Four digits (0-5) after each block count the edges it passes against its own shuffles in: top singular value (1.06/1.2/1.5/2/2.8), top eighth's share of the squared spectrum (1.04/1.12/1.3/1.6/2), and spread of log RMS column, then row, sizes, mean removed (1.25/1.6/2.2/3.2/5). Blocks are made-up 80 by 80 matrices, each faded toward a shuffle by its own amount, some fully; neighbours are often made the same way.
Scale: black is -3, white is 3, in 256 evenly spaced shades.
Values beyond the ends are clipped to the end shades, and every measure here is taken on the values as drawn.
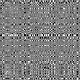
5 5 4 4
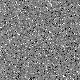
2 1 0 0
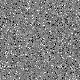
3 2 0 1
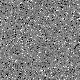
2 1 0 0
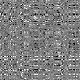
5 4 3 3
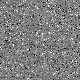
1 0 0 0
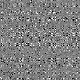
4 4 2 3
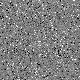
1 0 0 0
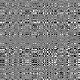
5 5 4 4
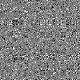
4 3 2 2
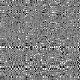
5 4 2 3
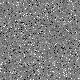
0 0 0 0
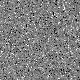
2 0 0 0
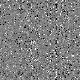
3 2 2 0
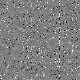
3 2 2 0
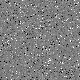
1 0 0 0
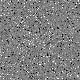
0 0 0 0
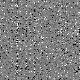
3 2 2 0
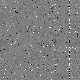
3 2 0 0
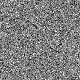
2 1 0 0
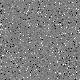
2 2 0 0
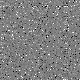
2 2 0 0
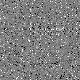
3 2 1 1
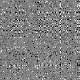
4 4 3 3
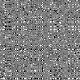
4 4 3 3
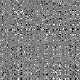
4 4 3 3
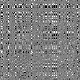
5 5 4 3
